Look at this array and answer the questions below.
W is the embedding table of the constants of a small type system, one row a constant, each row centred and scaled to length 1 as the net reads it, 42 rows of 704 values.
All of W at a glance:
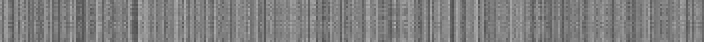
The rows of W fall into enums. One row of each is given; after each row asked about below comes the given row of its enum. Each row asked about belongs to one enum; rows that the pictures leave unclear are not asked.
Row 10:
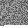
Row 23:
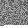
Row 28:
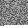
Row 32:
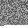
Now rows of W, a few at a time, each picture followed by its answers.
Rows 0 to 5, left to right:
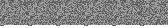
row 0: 23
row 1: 10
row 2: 10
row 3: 10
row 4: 23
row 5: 28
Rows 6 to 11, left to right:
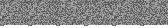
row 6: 10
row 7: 10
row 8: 28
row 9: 32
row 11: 28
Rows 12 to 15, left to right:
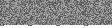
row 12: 28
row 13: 32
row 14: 23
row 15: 28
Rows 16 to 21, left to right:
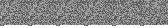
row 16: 10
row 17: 10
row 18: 10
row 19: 10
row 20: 32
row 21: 28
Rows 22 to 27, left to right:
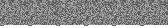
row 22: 23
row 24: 28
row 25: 32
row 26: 23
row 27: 23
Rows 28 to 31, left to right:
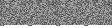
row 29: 23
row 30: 28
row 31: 23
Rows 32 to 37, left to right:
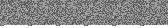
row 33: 28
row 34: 28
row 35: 10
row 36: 10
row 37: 28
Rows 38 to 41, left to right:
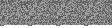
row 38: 32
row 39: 10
